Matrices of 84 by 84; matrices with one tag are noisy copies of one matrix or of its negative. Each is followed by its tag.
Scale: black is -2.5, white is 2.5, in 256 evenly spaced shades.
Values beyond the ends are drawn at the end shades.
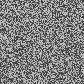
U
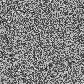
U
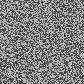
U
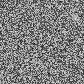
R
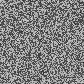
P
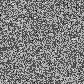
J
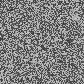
R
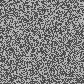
P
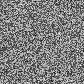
J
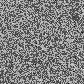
R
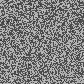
P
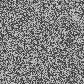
R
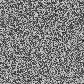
P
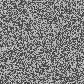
J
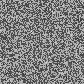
U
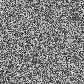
R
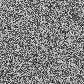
R
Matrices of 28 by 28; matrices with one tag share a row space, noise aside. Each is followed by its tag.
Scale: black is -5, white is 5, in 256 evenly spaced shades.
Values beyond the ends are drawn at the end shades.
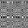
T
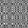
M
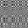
M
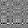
T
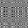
M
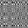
M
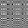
T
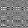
T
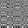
T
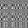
M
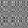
M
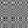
M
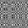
M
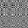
M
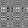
T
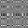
T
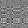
T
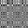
T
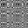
T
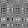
T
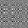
M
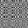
M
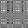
T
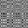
T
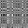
T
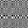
M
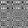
T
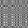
M
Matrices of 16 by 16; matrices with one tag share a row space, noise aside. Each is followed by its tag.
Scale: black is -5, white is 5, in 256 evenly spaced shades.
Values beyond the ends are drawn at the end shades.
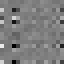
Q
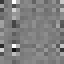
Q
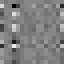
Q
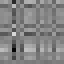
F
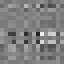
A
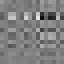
A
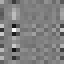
Q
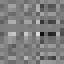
A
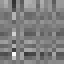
F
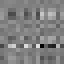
A
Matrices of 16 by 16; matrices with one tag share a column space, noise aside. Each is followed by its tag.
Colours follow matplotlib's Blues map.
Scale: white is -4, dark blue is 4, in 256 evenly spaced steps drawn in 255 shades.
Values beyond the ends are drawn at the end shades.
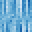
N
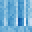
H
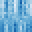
N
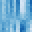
N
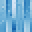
N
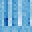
H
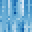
N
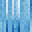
N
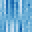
N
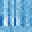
H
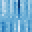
N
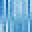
N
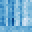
H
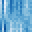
N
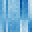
N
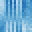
N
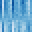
N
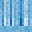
H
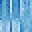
N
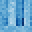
H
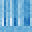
H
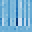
H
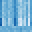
H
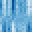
N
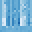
H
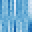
N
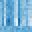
H
